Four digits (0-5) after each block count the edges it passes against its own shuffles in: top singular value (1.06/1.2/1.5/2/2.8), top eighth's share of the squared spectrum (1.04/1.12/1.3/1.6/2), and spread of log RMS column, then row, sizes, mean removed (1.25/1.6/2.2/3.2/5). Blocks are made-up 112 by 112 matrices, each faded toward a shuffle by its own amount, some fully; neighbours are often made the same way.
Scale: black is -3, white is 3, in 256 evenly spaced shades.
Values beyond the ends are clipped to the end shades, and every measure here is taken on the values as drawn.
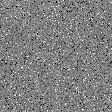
0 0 0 0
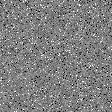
0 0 0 0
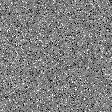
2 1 0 0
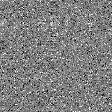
3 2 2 0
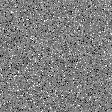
1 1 0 0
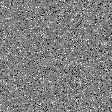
2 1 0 0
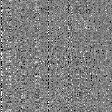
4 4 3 1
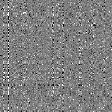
4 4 3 2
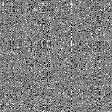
4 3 3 1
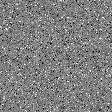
0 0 0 0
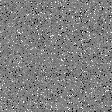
3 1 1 0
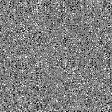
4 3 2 1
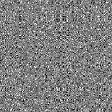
4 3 2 2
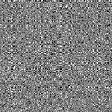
5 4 3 3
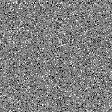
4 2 1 1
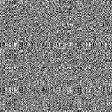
5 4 3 3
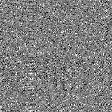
4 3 1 2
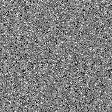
0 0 1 0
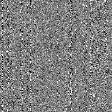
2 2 4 0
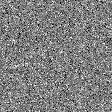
0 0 0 0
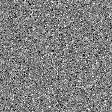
0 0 1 0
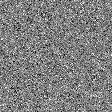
0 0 0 0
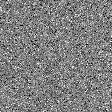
0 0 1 0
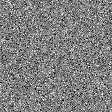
0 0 1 0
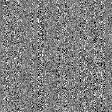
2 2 4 0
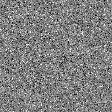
0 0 2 0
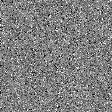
0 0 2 0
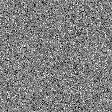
0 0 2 0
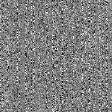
1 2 4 0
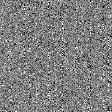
1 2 3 0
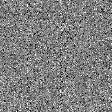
1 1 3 0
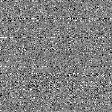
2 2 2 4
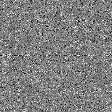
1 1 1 2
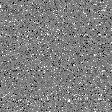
3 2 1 1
